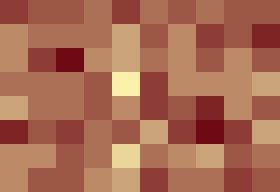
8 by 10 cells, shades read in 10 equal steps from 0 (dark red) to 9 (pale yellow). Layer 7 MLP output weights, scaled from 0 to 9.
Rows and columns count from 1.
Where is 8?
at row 7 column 5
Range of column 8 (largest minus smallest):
6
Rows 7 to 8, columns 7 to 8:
5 6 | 4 4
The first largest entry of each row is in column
4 5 5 5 1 6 5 5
